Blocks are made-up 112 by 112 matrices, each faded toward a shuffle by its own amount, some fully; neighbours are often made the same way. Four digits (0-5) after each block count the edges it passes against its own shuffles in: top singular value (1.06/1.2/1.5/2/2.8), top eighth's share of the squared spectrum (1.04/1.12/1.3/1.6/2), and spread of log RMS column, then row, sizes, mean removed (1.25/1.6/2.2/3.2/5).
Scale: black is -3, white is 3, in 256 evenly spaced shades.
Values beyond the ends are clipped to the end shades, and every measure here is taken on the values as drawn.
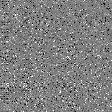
4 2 1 1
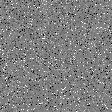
2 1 0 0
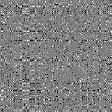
5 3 2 3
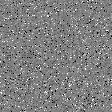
3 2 0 1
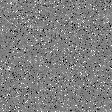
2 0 0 0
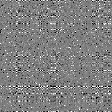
5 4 3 3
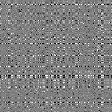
5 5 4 4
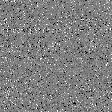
3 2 0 1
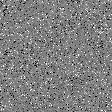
0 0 0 0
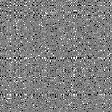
5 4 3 3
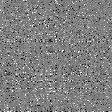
4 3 1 2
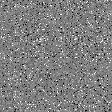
4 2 1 1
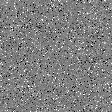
2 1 0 0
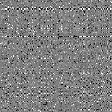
5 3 2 3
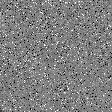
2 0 0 0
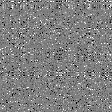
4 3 2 2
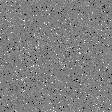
0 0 0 0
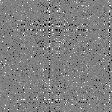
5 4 2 2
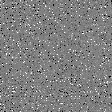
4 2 1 1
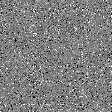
1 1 1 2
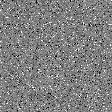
1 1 0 1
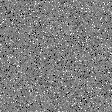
0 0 0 0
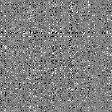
2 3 4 4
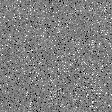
0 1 1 0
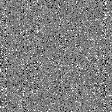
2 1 3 0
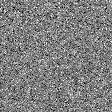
0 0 0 0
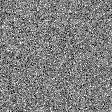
0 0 0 0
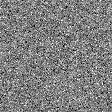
0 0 0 0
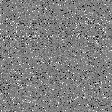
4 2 0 1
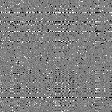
5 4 2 3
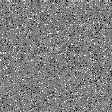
3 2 0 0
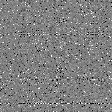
4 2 1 1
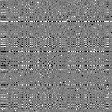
5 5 3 4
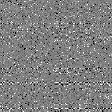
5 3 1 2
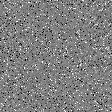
2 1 0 0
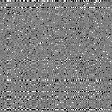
5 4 3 3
